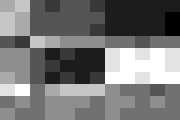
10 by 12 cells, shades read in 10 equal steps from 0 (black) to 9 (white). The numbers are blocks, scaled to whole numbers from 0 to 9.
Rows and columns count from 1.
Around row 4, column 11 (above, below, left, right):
1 9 3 4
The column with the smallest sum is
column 7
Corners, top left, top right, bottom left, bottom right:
6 1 5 4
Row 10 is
5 4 4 5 5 4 4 5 4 4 4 4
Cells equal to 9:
10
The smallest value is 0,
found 2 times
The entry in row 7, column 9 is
9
